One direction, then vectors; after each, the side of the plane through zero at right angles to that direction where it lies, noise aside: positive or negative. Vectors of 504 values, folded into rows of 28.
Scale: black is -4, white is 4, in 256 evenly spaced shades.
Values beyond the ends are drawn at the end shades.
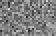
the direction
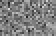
positive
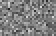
negative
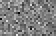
negative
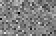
negative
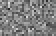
negative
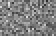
negative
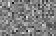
negative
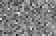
positive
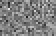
positive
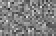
negative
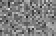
positive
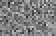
positive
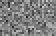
positive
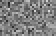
positive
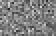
negative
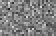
negative
